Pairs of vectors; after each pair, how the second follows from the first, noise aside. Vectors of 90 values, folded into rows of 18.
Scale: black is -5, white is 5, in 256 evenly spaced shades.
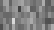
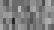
negated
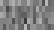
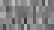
copied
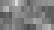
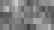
copied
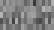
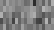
copied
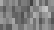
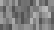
copied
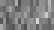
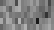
negated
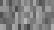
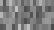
negated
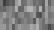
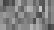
copied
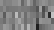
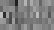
reversed
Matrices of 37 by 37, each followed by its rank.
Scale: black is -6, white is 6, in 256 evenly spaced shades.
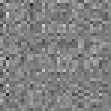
five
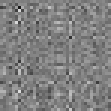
five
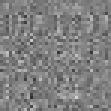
five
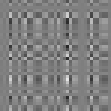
one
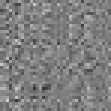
five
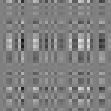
one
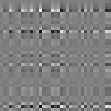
one
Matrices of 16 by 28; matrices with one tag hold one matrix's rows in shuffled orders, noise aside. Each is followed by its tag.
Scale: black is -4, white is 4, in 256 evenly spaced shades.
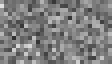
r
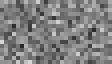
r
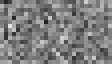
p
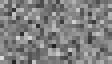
r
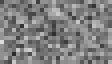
r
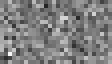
p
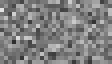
r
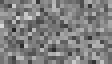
r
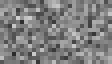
r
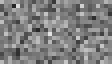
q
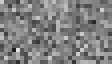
q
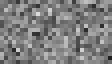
q
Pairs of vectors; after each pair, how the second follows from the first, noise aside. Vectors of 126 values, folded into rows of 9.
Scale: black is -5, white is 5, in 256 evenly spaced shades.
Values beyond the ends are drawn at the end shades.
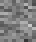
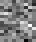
scaled up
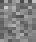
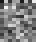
scaled up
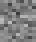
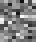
scaled up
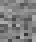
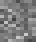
sign-scrambled
